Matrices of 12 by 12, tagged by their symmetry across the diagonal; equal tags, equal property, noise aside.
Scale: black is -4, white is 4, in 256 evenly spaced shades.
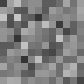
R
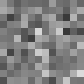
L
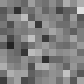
L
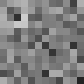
R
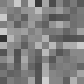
R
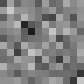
R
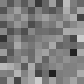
R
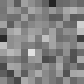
L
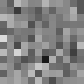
L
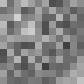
R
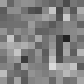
L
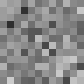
R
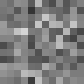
L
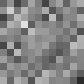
R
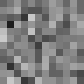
L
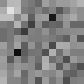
R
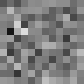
L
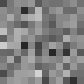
L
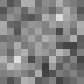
R
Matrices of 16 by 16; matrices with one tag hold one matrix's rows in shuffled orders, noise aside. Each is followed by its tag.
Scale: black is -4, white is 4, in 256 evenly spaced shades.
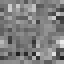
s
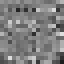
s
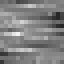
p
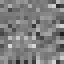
s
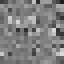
s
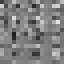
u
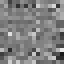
s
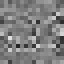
s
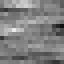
p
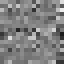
s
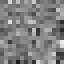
s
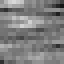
p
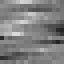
p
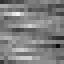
p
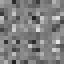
u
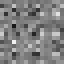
u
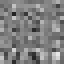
u
